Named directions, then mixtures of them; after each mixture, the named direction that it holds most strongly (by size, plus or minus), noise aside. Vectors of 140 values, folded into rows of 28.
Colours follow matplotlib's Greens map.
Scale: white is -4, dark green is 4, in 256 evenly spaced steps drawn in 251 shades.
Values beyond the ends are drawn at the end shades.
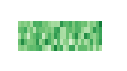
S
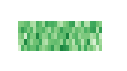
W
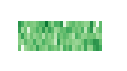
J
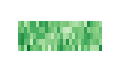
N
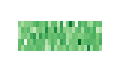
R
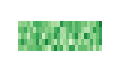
S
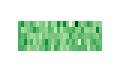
R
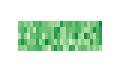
S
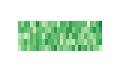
S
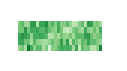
N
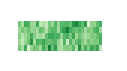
N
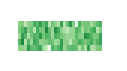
R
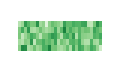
N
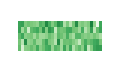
J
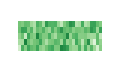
W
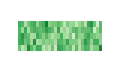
N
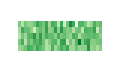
R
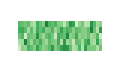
W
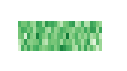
W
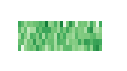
J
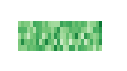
S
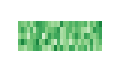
S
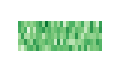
J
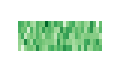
J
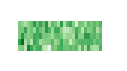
N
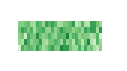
W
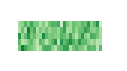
S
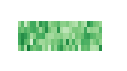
N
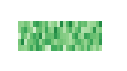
S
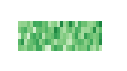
S
